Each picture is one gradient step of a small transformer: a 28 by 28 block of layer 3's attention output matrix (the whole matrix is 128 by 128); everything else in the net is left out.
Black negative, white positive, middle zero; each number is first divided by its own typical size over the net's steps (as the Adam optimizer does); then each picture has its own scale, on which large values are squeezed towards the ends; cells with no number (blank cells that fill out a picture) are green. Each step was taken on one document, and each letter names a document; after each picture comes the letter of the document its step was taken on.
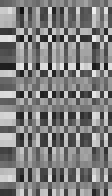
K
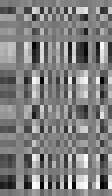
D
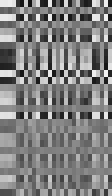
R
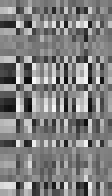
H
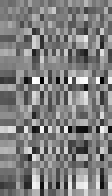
D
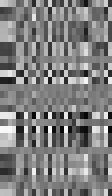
R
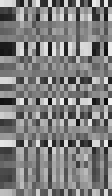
R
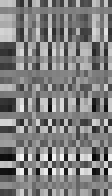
R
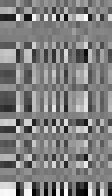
H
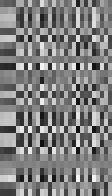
K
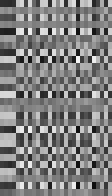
K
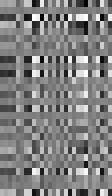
D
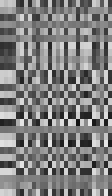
R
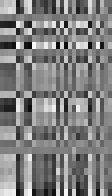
H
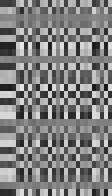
K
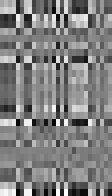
H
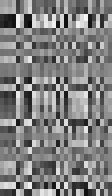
H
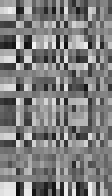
H
